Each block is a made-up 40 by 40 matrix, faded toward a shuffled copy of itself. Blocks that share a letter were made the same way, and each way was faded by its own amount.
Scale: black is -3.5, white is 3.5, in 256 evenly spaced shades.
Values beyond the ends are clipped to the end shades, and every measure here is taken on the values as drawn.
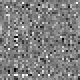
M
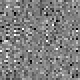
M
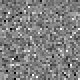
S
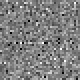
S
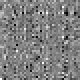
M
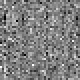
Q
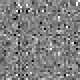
M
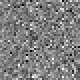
Q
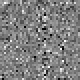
Q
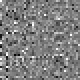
M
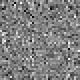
Q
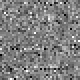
S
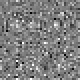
M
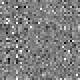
M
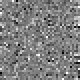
Q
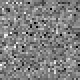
S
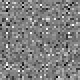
M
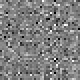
M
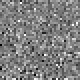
S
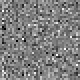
Q
